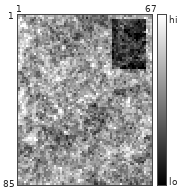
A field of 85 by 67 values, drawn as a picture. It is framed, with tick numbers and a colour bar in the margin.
Grain: blotchy. Ninth with the lowest average: top right. Odd patch: lower, in the top right. Average level on the scale: 60%. Mirror symmetry: none. Stripes: none.
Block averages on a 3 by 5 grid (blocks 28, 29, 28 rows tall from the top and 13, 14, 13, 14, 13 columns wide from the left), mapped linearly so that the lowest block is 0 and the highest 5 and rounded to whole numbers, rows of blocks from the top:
5 4 3 1 0 / 4 4 4 3 4 / 4 3 3 4 4
